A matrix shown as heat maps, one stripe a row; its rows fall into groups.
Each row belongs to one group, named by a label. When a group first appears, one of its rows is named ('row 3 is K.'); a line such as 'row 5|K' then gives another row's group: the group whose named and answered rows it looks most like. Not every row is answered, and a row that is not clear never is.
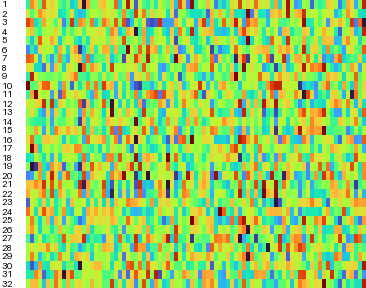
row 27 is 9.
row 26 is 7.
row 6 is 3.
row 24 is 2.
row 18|9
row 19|3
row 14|9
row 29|7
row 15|9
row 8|9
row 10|2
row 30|3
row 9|3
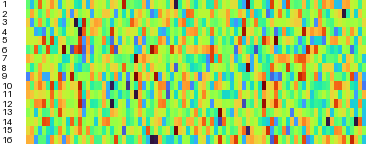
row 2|7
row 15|7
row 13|2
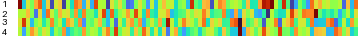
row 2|9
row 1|2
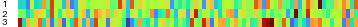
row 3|2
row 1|3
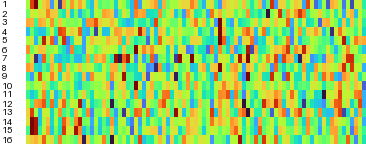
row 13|7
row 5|2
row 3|2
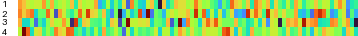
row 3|9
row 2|2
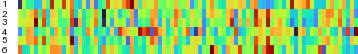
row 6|2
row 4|3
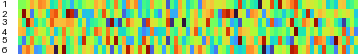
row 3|9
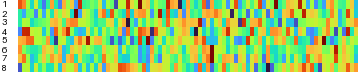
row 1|7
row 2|9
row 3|7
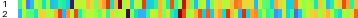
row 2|7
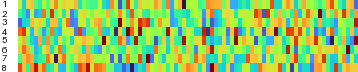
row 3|3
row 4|7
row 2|3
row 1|9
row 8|2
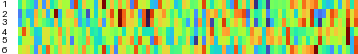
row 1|9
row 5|3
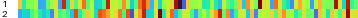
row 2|9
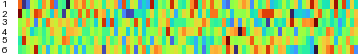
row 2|2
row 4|7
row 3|9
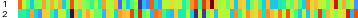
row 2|3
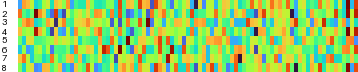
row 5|9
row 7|7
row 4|2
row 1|3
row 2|2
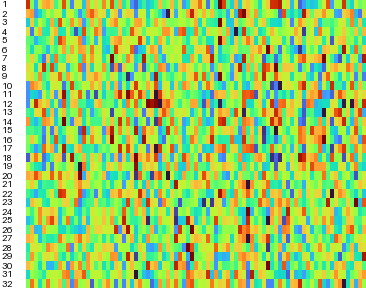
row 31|7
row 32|7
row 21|7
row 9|2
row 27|7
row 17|2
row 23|3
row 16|9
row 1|2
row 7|9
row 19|9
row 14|2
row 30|7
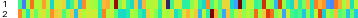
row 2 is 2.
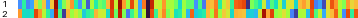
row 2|2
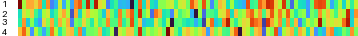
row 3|3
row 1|2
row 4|7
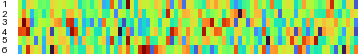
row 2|7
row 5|9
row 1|9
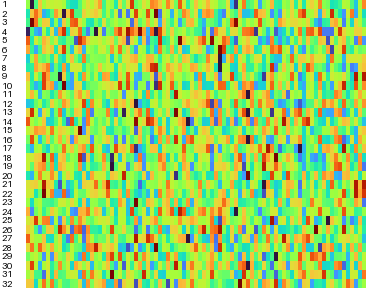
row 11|7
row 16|7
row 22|2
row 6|2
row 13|7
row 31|9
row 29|9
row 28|2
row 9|2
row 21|2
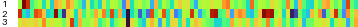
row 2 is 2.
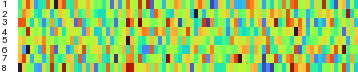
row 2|3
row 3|7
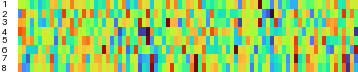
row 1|7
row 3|7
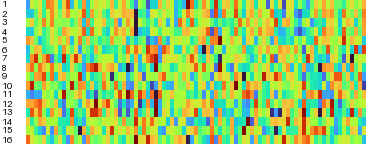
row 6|3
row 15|9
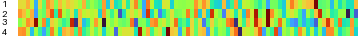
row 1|9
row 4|7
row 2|2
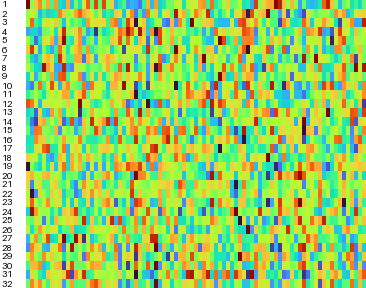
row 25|9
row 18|7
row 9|2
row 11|7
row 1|2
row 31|7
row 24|3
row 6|7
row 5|2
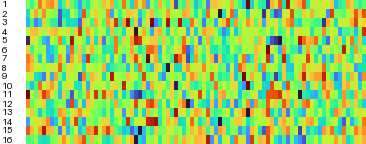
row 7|7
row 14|3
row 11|2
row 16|7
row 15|2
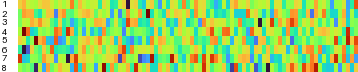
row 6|3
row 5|2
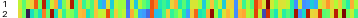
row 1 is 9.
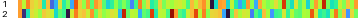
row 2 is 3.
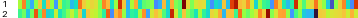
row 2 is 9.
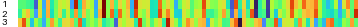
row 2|9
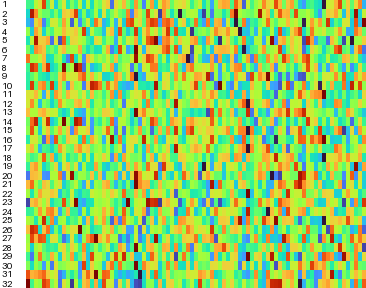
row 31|2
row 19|3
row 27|2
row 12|7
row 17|7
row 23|3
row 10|2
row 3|3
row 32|2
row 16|9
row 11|9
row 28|9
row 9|7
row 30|9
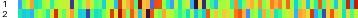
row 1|3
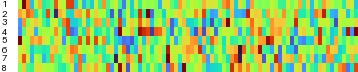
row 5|2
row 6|7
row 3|3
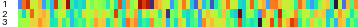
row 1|3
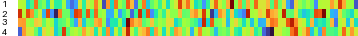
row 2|2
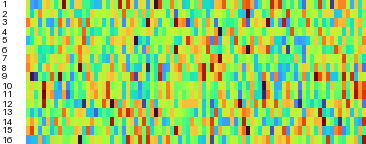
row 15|7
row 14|9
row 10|2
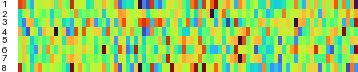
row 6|9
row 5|7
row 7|7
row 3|3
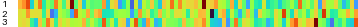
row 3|9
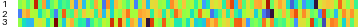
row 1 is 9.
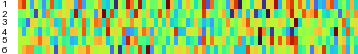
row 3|3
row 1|7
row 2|9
